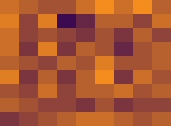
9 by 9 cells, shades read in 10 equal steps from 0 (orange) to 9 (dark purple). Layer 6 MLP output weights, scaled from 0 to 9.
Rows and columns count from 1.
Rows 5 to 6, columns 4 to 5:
3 4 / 6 3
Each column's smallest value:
1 3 1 3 2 0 2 0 2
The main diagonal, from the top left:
2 5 4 6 4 0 2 5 3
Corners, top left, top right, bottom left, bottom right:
2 3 6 3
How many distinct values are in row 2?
6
